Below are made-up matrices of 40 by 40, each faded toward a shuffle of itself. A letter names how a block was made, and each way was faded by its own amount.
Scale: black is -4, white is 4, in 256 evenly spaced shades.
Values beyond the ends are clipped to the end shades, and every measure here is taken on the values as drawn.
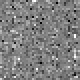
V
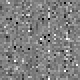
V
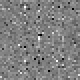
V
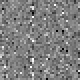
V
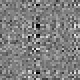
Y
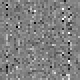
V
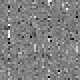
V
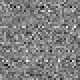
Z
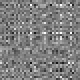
Y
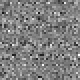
Z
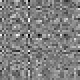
Y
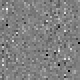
V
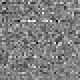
Z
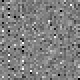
V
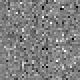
V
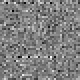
Z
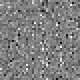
V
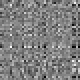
Y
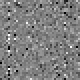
V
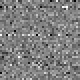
Z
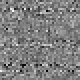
Z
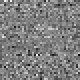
Z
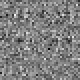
Z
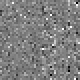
V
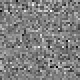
Z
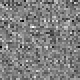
Z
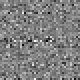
Z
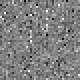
V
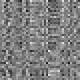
Y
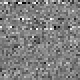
Z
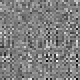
Y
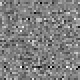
Z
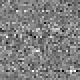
Z
